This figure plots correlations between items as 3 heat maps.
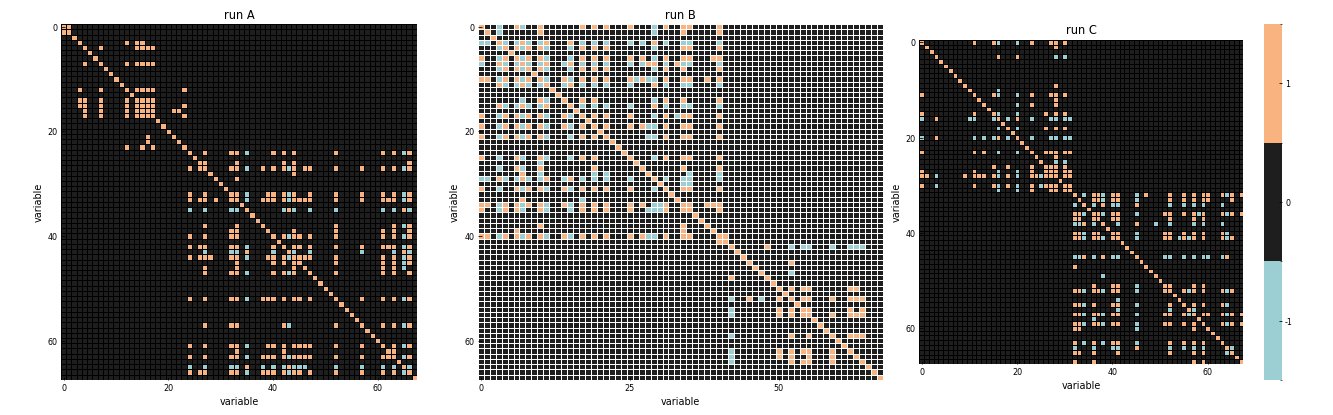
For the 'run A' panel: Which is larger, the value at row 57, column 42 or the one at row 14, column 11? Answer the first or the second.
the first
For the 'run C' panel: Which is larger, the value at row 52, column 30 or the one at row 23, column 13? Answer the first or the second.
the second
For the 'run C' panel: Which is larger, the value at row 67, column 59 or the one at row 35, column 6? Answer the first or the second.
the first
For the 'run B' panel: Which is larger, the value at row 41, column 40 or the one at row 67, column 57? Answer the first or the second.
the first
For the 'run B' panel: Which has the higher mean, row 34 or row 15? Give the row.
34
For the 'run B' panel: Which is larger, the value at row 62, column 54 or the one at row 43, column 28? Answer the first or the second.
the first
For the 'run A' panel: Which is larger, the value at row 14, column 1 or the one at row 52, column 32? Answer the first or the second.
the second
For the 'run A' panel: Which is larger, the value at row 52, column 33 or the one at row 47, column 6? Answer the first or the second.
the first
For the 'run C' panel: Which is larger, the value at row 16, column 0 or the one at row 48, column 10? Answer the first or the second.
the second
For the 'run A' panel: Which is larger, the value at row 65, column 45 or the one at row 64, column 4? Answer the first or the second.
the second
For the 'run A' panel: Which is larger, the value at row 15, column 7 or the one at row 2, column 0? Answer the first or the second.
the first
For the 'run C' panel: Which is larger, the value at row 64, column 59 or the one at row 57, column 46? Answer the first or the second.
the second
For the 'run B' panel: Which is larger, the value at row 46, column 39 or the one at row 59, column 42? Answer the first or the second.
the first
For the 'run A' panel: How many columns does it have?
68
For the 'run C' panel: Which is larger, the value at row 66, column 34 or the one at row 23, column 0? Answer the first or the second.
the second
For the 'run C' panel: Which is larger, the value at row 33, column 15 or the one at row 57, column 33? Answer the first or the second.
the second
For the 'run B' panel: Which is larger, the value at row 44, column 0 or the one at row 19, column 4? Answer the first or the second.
the second
